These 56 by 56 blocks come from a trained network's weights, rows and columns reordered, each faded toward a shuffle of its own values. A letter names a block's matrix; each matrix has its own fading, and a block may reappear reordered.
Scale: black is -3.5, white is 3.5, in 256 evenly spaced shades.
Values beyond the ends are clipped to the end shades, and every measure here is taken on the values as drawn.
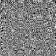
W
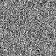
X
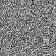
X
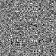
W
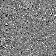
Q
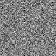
X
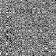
W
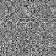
W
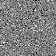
Q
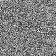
X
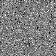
Q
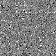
Q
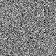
X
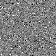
Q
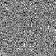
W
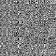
W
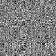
W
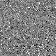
Q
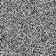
X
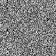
X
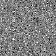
Q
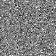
Q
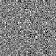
W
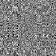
W
